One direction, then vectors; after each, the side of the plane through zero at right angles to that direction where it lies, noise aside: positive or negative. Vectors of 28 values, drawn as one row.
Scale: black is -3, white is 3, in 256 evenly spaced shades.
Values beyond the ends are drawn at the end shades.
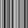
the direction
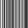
positive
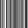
negative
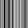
positive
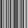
negative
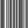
negative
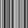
positive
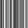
negative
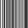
positive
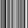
positive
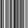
negative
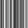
negative
